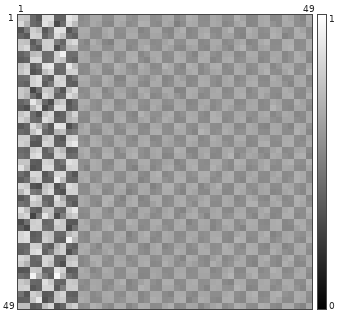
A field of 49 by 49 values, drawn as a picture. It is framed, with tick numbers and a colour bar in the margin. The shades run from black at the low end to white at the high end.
Grain: checkered. Mirror symmetry: none. Seam: vertical, 20% of the way across, the right part calmer. Average level on the scale: 60%. Odd rows or columns: none.
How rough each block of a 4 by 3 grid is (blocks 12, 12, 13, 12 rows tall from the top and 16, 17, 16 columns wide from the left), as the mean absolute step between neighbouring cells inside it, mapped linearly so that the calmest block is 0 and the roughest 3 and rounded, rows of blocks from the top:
3 0 0
3 0 0
3 0 0
3 0 0
